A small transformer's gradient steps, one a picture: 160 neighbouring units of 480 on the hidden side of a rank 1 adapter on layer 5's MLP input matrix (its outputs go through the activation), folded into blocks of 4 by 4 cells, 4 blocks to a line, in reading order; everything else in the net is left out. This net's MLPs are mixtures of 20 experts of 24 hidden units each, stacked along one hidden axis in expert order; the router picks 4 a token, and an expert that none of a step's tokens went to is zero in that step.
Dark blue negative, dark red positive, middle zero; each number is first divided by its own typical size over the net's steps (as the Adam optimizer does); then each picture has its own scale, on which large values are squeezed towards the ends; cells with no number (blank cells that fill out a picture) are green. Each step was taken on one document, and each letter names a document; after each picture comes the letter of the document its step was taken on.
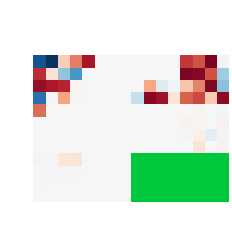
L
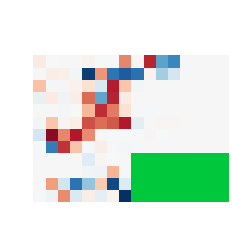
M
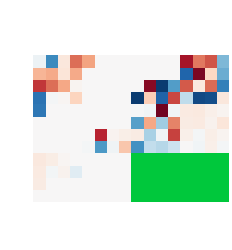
L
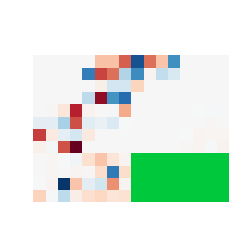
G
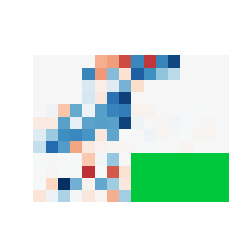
G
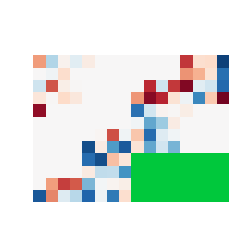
L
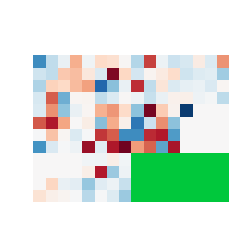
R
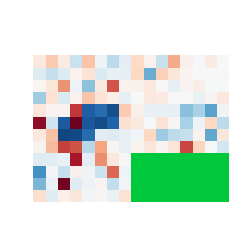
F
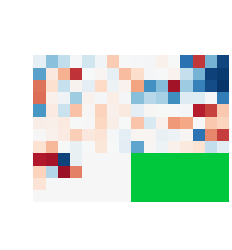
L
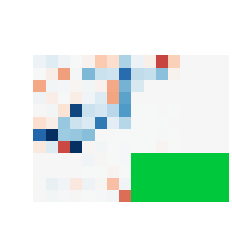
M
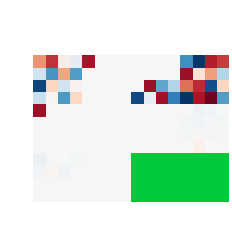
L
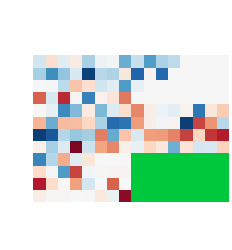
M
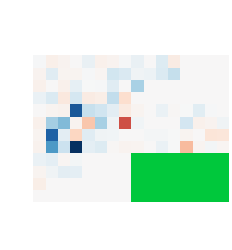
M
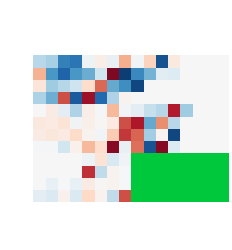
F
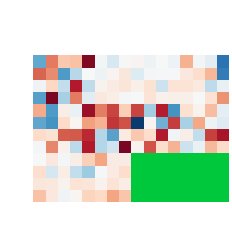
R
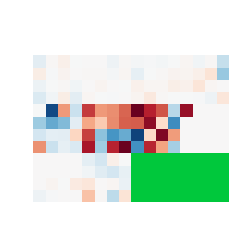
R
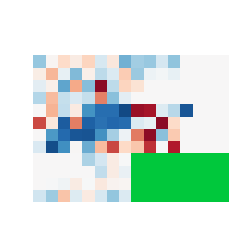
F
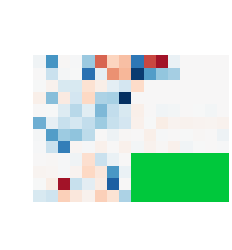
G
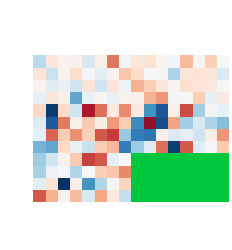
R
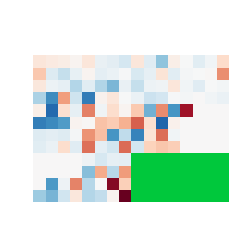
R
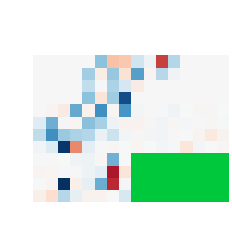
G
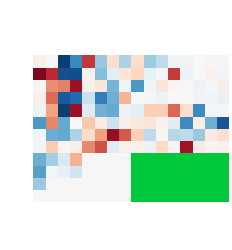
F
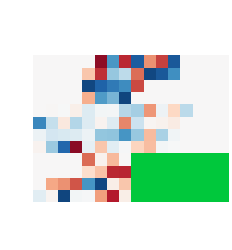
F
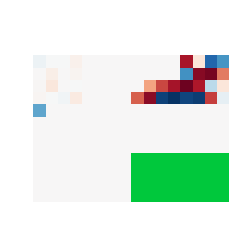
L
